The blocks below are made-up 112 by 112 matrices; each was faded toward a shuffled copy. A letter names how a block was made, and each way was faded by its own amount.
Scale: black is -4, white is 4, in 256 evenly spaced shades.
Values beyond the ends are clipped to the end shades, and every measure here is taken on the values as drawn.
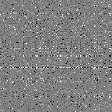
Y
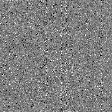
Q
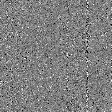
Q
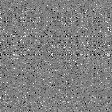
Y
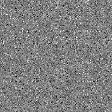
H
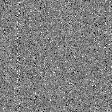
Q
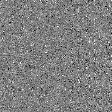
Q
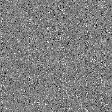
Q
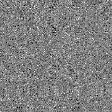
H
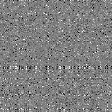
Y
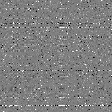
Y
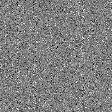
Q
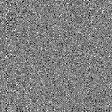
H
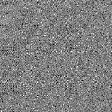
H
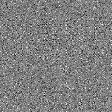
H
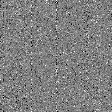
Q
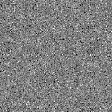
H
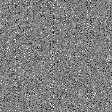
Q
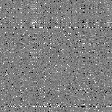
Y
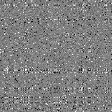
Y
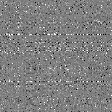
Y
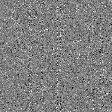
Q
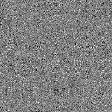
H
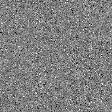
Q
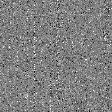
Q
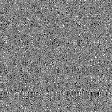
H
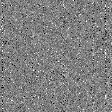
Q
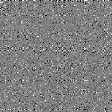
Y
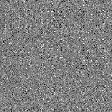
H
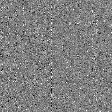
Q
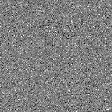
H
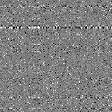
Y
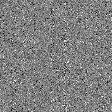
Q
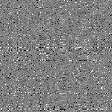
Y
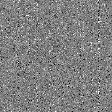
Q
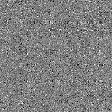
H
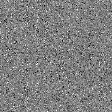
Q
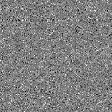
H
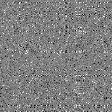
Y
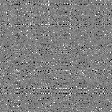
Y
